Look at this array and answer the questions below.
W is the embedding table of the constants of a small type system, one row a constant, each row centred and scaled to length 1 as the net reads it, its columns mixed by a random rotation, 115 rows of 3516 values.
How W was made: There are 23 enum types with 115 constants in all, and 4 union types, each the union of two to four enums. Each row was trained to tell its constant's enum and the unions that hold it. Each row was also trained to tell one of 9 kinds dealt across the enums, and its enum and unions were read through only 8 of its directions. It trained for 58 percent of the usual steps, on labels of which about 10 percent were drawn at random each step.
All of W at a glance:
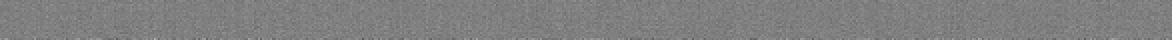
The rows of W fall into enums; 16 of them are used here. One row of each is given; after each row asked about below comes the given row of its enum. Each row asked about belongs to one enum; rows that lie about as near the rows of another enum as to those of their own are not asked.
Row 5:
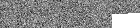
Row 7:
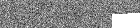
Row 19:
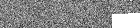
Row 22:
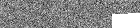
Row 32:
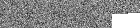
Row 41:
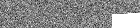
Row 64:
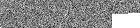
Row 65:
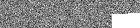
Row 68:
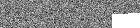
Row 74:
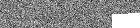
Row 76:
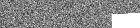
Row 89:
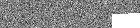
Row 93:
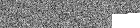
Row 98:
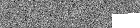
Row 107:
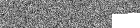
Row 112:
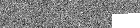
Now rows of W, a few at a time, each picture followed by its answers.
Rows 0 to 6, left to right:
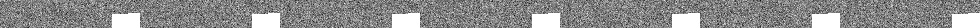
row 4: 19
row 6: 65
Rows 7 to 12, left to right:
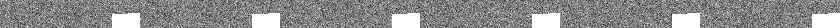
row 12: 22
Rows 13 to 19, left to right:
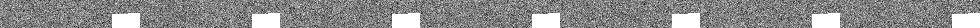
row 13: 19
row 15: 22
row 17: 32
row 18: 68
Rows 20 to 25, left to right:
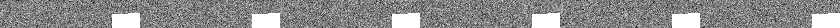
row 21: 76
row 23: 93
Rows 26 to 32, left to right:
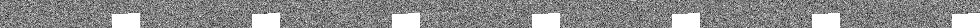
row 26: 98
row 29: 89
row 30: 41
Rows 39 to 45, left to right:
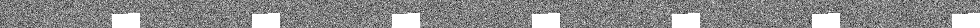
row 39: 76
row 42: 107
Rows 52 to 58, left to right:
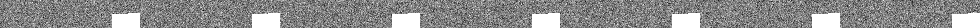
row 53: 19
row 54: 7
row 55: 22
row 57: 98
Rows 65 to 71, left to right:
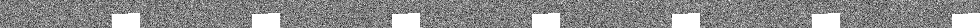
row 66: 65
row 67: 68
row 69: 7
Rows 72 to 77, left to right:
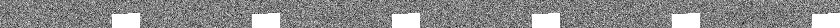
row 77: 7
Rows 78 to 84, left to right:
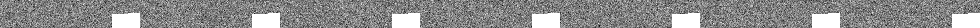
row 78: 98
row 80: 19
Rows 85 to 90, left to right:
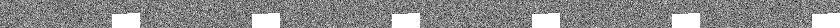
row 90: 22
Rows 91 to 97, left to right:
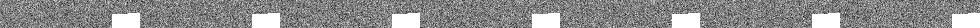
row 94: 32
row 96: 68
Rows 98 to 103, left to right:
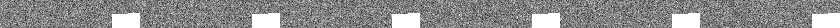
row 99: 65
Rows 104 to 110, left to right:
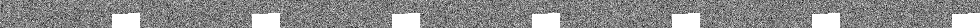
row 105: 32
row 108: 98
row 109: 68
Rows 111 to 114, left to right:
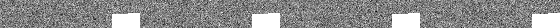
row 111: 32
